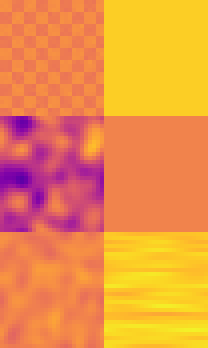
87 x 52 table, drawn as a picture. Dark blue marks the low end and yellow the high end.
It is made of 3 by 2 panels. Panel 1,1: high, checkered, faint in contrast. Panel 1,2: very high, flat. Panel 2,1: middling, blotchy, strong in contrast. Panel 2,2: high, flat. Panel 3,1: high, blotchy, faint in contrast. Panel 3,2: very high, streaked across, faint in contrast.
